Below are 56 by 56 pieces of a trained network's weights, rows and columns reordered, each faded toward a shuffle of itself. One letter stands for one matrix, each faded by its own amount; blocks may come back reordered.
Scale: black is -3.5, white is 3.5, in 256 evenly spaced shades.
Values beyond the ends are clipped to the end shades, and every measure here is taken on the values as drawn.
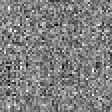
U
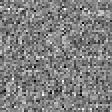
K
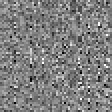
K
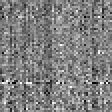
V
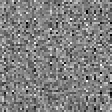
K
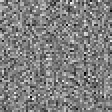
U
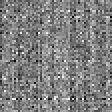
V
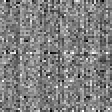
V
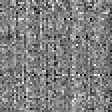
V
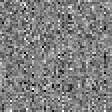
K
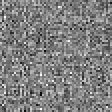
K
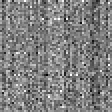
V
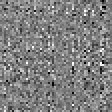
K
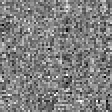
U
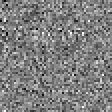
K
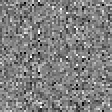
K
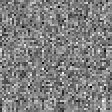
K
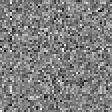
U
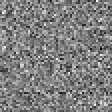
U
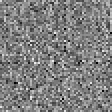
U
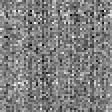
V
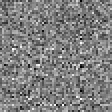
U
